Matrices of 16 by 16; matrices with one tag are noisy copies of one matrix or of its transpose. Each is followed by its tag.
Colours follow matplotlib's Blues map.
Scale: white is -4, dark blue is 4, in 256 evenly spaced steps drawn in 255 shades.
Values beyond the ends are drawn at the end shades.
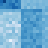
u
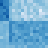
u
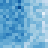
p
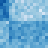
u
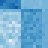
u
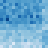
p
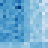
p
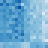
p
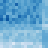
p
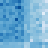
p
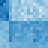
u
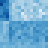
u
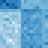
u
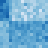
u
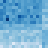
p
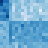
u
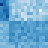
u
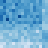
p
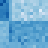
u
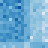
p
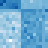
u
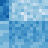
u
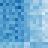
p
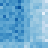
p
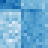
u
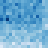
p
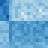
u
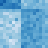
u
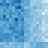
p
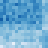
p
